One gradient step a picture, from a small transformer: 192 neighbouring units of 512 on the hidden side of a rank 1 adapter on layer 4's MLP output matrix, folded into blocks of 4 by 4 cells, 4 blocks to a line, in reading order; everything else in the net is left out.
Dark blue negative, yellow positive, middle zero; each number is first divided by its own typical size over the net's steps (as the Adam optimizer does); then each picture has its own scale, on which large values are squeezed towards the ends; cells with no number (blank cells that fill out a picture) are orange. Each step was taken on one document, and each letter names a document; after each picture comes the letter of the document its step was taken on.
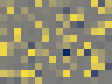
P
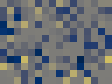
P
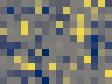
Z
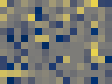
Z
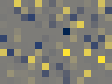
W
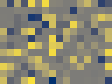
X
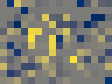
X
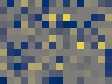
X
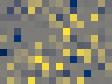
W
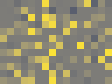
X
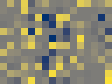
X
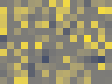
Z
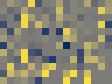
P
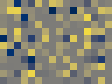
P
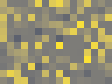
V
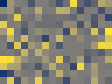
Z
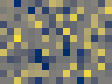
P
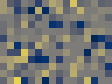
Z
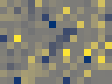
W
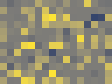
X
